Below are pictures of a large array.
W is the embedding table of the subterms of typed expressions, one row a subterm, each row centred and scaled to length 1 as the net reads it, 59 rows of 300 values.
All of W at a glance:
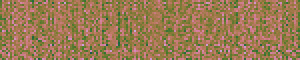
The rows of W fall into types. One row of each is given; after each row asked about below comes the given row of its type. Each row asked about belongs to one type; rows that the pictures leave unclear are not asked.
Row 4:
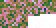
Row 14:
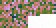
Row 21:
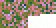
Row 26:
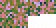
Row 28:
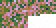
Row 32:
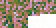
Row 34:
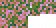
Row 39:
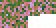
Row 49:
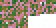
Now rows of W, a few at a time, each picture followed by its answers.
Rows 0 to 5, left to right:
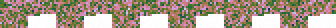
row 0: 4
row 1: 39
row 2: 14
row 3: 14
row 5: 39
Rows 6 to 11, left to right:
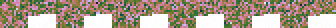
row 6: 14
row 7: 4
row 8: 49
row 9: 32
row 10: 49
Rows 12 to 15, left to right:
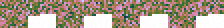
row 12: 34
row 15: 39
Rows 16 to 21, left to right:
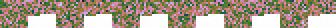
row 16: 4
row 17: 49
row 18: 39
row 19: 28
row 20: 4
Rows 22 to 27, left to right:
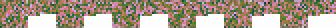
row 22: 28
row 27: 21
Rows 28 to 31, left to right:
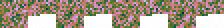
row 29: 49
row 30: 4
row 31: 49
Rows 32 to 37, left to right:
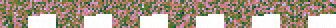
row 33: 28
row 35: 49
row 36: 39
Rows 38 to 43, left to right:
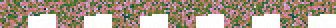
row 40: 14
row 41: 26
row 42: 34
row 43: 14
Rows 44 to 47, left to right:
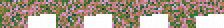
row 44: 28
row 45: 28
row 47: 32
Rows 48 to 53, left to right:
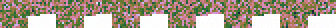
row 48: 32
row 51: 26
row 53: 21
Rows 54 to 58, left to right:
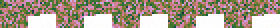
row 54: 4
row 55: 14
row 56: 39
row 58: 26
